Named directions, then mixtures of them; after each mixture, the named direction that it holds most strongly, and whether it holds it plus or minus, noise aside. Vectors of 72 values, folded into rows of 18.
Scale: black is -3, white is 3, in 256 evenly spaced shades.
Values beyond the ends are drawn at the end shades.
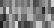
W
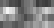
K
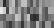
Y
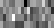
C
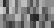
Y, plus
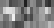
K, plus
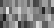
W, plus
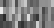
Y, plus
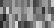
W, plus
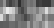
K, plus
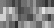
K, plus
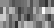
W, minus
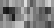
K, minus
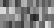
Y, plus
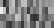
Y, plus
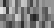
Y, plus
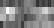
K, plus
